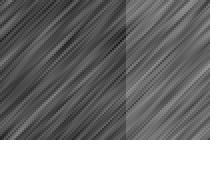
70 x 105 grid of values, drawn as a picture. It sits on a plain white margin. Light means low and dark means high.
The histogram is bell-shaped. The grain runs diagonally up to the right. A vertical seam about 60% of the way across splits the table, and the left part is higher.
